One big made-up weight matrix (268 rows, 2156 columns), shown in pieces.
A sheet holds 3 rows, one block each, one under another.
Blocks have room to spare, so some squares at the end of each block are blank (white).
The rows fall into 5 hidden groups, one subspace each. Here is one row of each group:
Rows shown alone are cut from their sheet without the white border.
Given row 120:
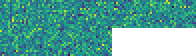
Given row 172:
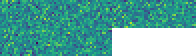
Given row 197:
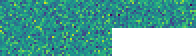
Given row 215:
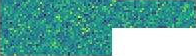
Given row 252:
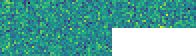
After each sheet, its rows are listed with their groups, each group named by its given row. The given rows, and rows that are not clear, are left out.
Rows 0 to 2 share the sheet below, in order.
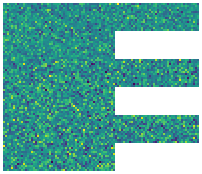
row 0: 252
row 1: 215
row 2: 197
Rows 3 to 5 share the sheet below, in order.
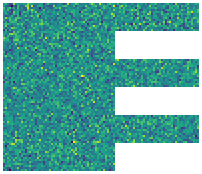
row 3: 252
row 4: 215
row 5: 120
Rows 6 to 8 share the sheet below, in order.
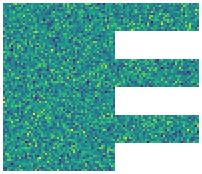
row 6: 197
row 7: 172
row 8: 120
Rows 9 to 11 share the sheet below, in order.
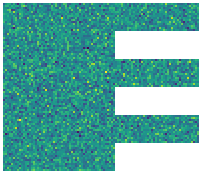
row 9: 120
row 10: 215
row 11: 120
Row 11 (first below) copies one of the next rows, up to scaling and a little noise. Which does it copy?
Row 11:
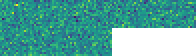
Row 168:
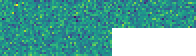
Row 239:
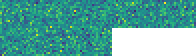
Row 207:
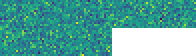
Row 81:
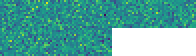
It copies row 168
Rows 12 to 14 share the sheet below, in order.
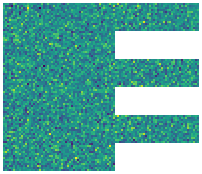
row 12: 252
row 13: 172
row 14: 252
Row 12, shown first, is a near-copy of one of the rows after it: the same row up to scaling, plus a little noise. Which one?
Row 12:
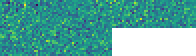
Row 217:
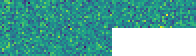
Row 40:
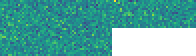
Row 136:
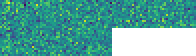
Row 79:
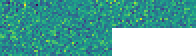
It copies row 79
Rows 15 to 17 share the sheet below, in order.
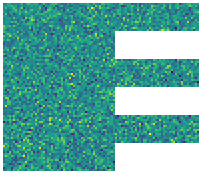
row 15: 215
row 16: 120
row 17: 120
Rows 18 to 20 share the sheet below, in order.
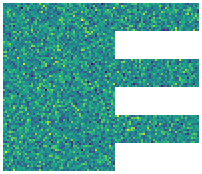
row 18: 215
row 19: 215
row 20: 252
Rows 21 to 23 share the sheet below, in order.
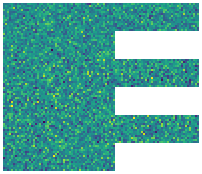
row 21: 197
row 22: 197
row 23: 172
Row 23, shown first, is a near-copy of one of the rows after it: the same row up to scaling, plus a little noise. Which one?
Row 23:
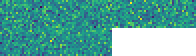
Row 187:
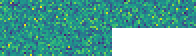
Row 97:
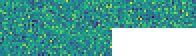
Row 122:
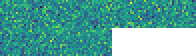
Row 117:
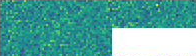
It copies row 122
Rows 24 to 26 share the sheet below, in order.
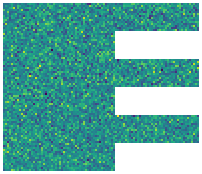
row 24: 197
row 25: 120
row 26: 252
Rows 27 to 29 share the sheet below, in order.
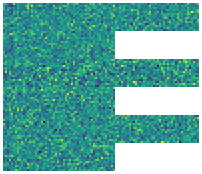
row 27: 252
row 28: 172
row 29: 172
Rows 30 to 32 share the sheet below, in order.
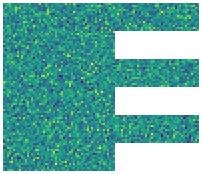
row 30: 172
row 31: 215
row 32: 197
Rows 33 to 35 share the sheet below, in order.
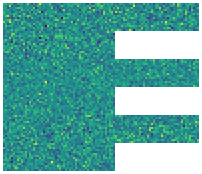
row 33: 172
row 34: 172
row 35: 197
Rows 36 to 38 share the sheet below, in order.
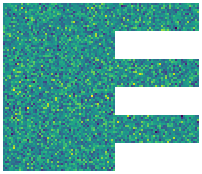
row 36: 215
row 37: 172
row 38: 172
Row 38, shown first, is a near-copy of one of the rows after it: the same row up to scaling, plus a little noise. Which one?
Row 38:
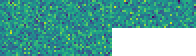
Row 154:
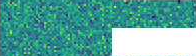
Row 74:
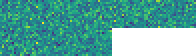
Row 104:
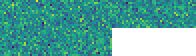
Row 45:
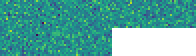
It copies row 154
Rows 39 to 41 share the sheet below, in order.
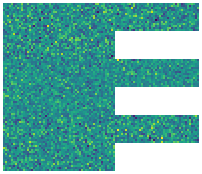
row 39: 172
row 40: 252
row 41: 172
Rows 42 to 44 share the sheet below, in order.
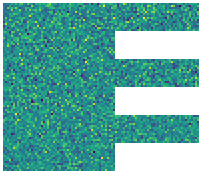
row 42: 120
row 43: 215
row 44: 172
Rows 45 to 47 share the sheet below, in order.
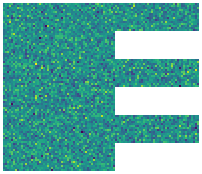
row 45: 172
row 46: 172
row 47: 215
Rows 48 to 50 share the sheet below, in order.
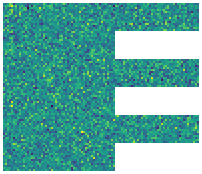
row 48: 252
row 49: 197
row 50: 215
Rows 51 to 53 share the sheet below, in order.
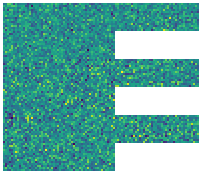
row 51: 252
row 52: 120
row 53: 252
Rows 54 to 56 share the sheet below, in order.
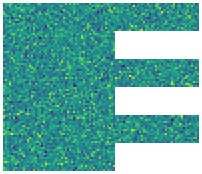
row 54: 172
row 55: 120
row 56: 172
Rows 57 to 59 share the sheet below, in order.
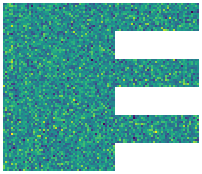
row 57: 252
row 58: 252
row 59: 172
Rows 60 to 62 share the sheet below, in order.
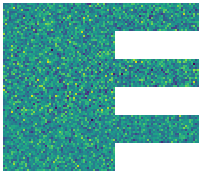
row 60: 197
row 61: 197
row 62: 215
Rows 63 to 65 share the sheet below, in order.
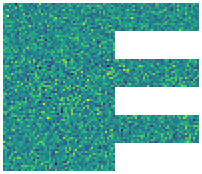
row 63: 172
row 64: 120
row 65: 197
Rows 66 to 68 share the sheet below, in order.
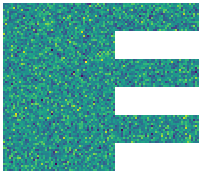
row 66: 197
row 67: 215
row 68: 197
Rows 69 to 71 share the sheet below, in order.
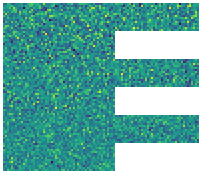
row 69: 215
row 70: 197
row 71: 197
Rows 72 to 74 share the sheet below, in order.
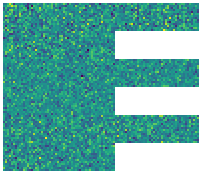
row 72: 252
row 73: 215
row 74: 172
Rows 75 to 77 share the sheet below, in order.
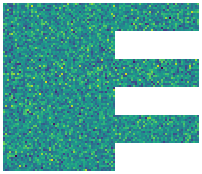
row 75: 252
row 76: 172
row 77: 120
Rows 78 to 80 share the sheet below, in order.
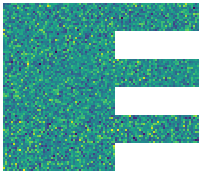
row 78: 197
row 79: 252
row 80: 172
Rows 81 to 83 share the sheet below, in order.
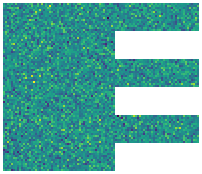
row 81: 120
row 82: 172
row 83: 252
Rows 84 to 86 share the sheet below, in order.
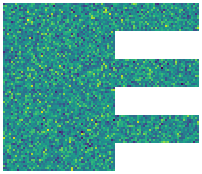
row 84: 172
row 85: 172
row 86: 215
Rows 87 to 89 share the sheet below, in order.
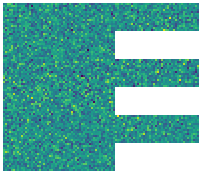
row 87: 252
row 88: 215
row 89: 252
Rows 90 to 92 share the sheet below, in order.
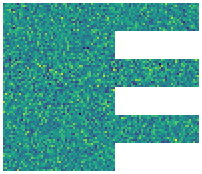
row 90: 120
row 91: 172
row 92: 215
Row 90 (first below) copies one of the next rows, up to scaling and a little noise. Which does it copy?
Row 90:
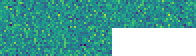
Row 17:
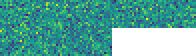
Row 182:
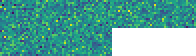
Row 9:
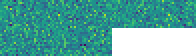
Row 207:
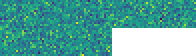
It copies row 9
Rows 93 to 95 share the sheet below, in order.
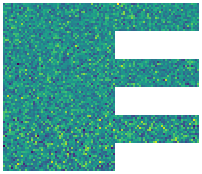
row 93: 252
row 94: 120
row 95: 197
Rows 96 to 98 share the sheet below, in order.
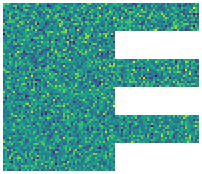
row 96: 197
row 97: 172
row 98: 197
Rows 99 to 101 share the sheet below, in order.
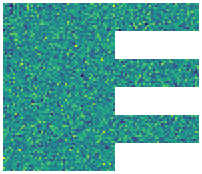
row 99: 252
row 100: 215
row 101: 172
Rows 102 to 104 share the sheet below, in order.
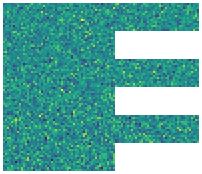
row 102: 215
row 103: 120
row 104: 172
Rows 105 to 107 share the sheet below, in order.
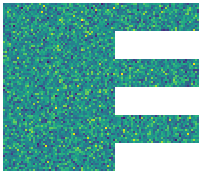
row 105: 215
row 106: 197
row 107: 215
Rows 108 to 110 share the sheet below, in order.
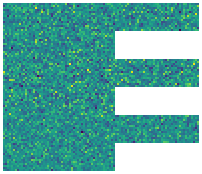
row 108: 172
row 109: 120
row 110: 215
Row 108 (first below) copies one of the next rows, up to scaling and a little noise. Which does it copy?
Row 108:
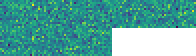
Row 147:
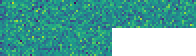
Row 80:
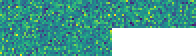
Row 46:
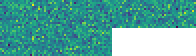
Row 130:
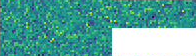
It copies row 46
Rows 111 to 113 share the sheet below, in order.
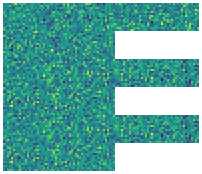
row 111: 197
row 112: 197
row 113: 197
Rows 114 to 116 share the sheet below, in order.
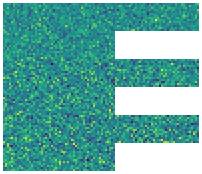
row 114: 172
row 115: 120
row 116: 252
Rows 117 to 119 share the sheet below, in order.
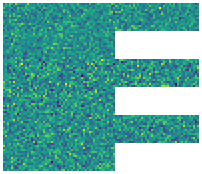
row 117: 172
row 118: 215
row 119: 197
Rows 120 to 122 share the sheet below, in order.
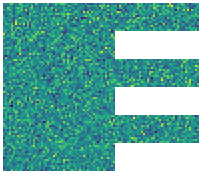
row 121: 197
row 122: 172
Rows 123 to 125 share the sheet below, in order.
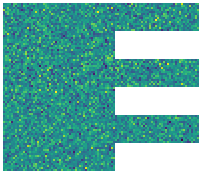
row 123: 172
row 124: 172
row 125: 120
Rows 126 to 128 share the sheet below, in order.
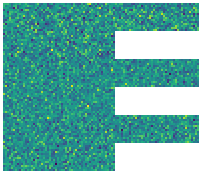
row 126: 197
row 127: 252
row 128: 197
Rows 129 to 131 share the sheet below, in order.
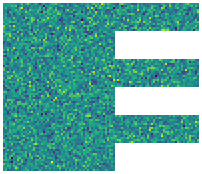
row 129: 215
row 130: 172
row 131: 197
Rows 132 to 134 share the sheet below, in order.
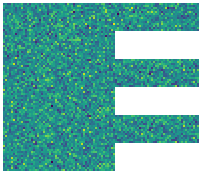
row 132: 172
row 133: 197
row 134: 197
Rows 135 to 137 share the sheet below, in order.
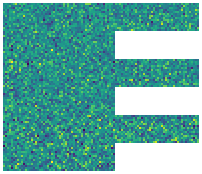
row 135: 197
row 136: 252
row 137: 197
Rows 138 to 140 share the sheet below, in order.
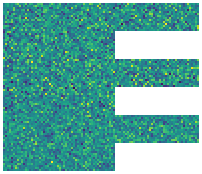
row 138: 120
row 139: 252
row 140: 197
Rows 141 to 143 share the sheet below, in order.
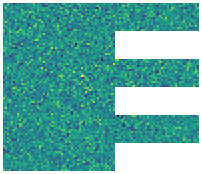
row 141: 120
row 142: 215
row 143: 252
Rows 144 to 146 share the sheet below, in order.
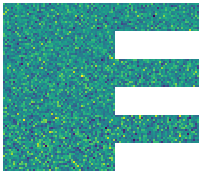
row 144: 120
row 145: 215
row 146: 215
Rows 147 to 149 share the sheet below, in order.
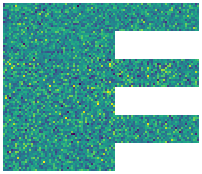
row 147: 172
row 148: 120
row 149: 120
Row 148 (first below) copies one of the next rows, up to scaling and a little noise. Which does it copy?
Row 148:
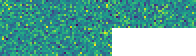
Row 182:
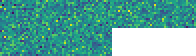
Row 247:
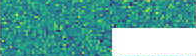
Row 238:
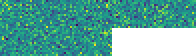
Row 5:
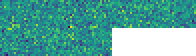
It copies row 238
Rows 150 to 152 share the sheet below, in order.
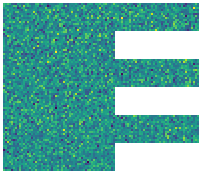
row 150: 197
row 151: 197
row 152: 252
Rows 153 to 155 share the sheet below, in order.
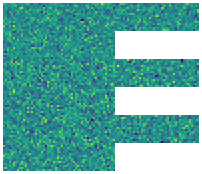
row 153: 215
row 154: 172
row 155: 215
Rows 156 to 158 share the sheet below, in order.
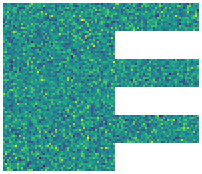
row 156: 215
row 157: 252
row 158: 172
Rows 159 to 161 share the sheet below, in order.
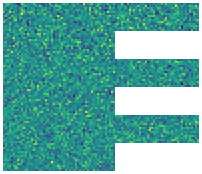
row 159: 120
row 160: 120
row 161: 197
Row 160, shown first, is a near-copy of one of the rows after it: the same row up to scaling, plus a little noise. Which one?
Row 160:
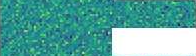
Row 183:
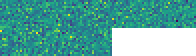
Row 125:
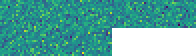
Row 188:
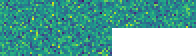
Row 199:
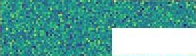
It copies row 125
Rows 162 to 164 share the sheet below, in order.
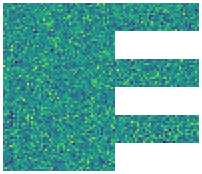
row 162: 197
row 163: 172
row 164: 252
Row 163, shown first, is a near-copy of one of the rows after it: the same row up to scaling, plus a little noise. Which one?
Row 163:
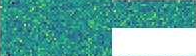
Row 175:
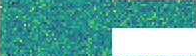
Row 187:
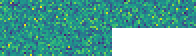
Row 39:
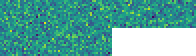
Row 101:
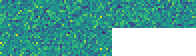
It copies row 175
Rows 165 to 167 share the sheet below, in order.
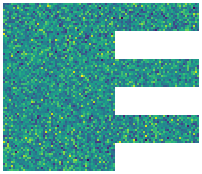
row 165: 197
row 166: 215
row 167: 252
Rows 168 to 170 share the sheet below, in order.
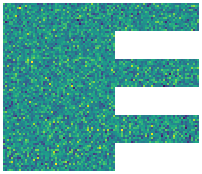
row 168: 120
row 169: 252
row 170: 197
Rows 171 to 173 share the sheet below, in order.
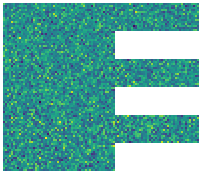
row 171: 172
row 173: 172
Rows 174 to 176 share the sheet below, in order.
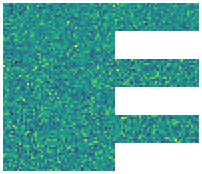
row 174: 252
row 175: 172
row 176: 215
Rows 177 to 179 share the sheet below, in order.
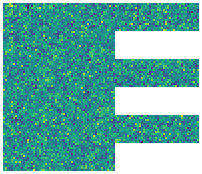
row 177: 252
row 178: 197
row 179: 172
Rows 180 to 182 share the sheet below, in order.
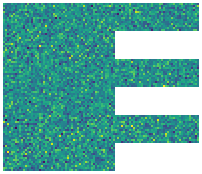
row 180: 172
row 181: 252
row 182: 120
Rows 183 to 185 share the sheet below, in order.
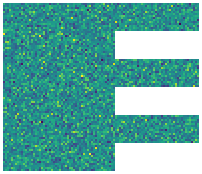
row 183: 120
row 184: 215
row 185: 120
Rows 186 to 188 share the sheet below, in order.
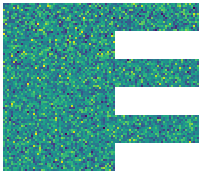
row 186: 197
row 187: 172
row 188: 120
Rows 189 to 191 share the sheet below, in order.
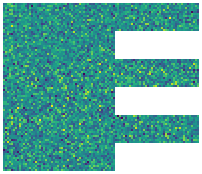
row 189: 252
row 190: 197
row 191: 252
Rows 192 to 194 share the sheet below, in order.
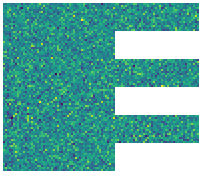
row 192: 215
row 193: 172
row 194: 252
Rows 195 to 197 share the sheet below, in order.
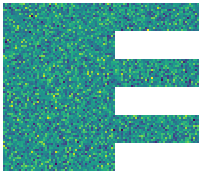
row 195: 120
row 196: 197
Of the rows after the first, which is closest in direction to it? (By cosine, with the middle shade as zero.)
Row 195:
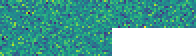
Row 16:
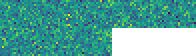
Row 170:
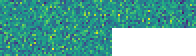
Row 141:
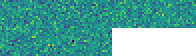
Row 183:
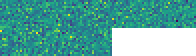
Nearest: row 170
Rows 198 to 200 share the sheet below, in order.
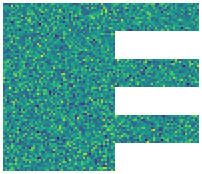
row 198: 172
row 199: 120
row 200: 120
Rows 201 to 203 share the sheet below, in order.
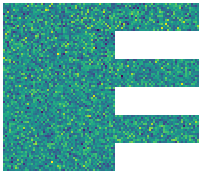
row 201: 120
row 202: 172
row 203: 197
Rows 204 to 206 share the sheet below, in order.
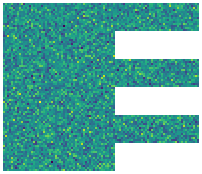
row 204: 120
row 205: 172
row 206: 197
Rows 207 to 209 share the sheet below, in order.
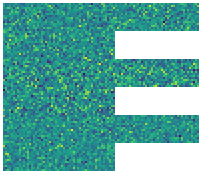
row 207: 120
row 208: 197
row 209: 120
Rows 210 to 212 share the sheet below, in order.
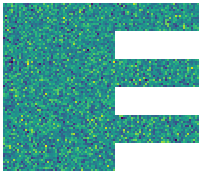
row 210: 252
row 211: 252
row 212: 215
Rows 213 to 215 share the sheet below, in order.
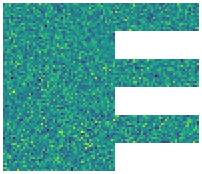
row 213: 172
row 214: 172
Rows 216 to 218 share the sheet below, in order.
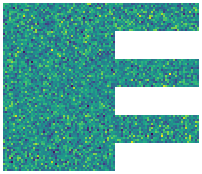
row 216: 197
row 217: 252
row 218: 197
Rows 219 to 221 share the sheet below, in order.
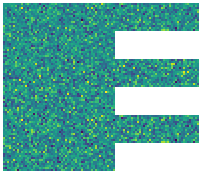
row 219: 215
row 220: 172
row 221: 215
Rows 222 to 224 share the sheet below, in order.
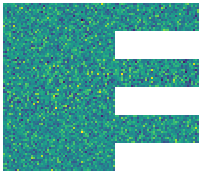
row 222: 215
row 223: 197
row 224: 215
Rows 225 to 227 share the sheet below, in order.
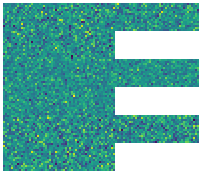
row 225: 215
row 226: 120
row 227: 197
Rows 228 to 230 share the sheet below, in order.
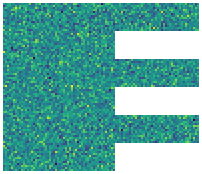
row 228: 172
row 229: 252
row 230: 197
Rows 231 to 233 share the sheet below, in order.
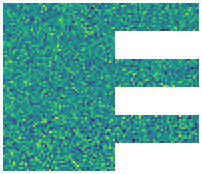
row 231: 215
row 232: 252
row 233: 215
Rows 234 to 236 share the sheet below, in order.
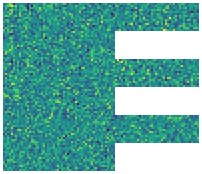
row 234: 252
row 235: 252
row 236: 120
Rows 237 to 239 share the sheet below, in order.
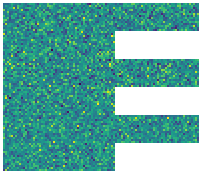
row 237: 197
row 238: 120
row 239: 120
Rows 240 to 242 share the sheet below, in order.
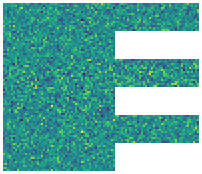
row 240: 215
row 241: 197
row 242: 215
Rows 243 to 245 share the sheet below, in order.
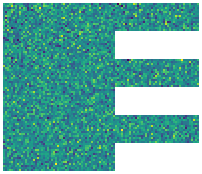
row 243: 252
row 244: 172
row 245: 197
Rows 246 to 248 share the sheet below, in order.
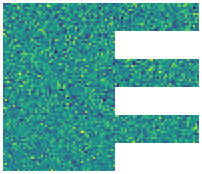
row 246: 197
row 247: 120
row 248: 215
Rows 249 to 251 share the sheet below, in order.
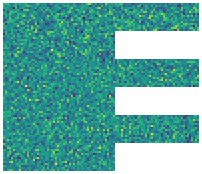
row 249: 197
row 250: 120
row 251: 197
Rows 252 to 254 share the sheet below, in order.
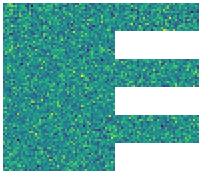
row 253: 215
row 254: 120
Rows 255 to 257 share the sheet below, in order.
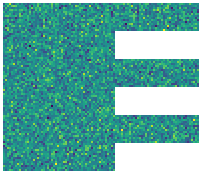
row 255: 252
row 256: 197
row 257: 197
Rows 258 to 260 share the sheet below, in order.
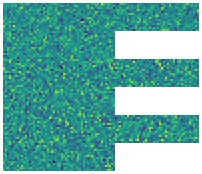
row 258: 215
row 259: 172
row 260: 120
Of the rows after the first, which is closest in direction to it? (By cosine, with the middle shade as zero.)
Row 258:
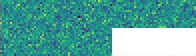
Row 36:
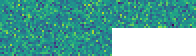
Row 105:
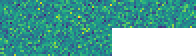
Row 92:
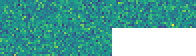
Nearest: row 36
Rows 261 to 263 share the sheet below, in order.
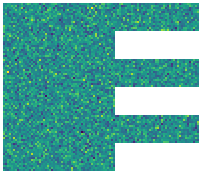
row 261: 215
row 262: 172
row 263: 215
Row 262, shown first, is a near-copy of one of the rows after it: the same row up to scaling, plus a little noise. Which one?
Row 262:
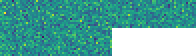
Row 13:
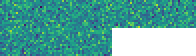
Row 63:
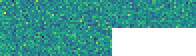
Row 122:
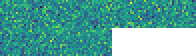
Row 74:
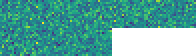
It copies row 63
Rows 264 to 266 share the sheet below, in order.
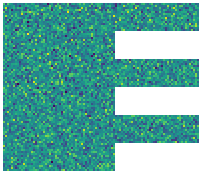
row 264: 120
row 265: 120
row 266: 197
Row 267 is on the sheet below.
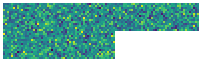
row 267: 197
